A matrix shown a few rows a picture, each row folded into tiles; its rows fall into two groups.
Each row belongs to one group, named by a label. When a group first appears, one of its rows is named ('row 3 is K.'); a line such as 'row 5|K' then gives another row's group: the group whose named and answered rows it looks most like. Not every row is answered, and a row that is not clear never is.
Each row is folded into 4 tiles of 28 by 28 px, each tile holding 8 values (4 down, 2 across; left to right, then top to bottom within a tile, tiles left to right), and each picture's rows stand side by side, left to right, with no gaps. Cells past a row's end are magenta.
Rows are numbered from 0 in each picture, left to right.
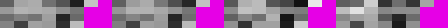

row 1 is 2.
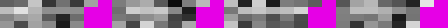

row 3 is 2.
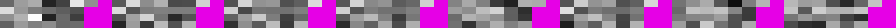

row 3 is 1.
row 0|1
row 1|1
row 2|1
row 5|1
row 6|2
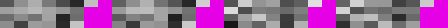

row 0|2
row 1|2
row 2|1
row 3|1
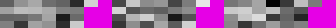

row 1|1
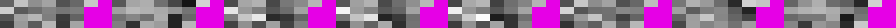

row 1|2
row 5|1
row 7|2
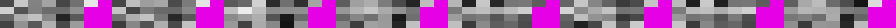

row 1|1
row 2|2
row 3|2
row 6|2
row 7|2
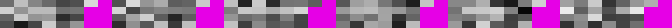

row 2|2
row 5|1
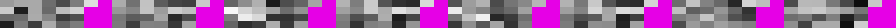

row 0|1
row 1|2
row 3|2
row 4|1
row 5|2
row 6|1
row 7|2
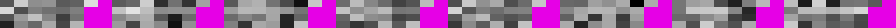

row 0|1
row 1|2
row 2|2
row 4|1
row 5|2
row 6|2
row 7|2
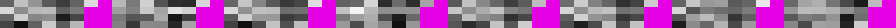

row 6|1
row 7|2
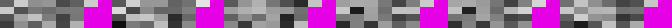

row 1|1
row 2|2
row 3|1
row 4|1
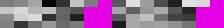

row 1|1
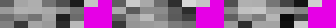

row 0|2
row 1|1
